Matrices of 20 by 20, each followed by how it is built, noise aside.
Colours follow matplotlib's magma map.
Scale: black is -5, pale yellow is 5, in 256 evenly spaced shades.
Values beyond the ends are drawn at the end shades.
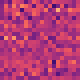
low rank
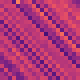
Toeplitz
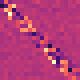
banded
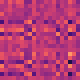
low rank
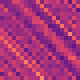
Toeplitz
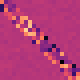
banded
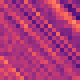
Toeplitz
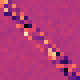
banded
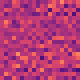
low rank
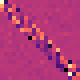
banded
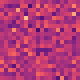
low rank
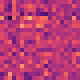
low rank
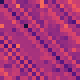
Toeplitz
